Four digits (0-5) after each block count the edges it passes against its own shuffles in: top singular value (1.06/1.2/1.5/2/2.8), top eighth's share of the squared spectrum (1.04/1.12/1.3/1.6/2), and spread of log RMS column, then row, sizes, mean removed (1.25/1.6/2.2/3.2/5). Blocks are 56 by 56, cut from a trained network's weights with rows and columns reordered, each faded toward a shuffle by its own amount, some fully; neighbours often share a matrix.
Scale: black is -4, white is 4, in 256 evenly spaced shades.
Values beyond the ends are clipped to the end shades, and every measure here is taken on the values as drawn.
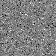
0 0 0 0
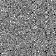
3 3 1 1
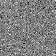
2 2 1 0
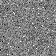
0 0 0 0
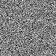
2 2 0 0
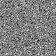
1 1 0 0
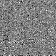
2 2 0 1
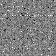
2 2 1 1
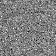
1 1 0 0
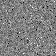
0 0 0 0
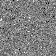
0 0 0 0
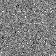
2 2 0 1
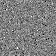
0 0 0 0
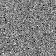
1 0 0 0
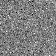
0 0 0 0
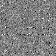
2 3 1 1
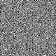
2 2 0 1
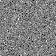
0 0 0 0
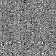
2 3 1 2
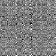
4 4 2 2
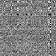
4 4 2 2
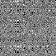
4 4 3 2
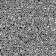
2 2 0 1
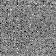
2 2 1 0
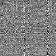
3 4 2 1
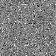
2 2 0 1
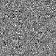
3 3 2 1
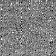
2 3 2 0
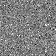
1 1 0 0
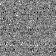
3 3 1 1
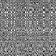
4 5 3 3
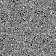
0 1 0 0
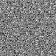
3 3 0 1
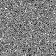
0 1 0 0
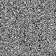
2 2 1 0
